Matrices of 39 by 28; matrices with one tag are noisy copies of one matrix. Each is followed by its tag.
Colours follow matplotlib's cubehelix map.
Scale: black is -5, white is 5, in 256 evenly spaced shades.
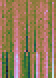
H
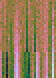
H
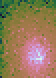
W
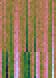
H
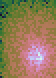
W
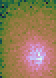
W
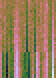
H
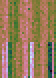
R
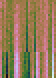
H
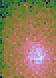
W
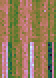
R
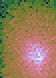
W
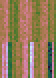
R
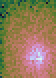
W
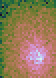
W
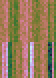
R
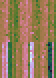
R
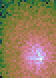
W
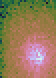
W
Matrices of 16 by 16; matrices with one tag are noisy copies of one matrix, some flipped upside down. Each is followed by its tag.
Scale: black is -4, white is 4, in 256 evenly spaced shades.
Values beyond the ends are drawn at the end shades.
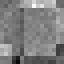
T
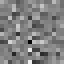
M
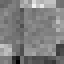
T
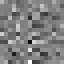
M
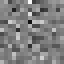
M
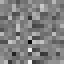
M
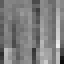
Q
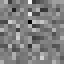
M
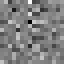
M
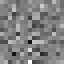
M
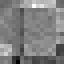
T
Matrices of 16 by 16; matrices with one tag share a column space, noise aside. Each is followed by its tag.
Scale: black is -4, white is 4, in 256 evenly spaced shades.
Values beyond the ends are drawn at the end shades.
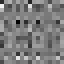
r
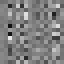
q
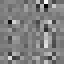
r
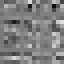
r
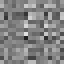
q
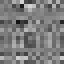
r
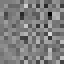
q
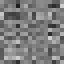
q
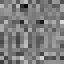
r
